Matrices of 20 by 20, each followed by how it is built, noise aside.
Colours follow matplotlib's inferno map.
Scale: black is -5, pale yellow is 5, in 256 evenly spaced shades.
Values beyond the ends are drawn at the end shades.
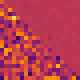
lower triangular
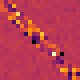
banded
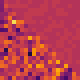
lower triangular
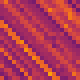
Toeplitz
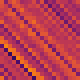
Toeplitz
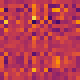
low rank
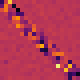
banded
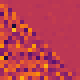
lower triangular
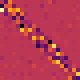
banded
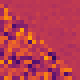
lower triangular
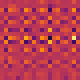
low rank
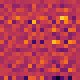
low rank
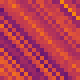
Toeplitz
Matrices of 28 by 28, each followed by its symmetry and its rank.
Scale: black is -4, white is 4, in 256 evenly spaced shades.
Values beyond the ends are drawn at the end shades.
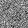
symmetric, full rank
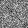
symmetric, full rank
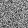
neither, full rank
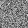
neither, full rank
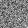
symmetric, full rank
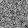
symmetric, full rank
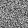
neither, full rank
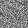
neither, full rank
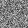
neither, full rank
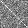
symmetric, full rank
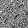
symmetric, full rank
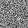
symmetric, full rank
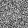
neither, full rank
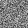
neither, full rank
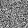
neither, full rank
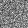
symmetric, full rank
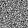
neither, full rank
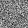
neither, full rank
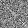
symmetric, full rank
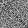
symmetric, full rank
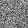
neither, full rank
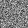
neither, full rank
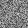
neither, full rank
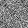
symmetric, full rank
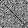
symmetric, full rank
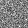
symmetric, full rank
